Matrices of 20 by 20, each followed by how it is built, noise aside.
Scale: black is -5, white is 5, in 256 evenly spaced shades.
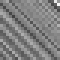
Toeplitz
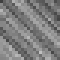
Toeplitz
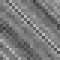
Toeplitz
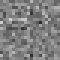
low rank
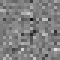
low rank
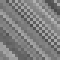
Toeplitz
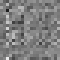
low rank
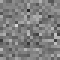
low rank
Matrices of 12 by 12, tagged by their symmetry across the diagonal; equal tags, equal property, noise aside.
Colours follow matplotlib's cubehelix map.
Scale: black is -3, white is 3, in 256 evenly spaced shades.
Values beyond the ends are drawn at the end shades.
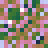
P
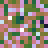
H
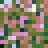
H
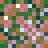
P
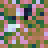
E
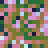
H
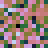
H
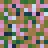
E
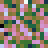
E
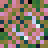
P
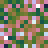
P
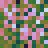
H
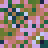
P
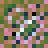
P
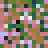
E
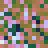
H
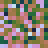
E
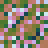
P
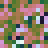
E
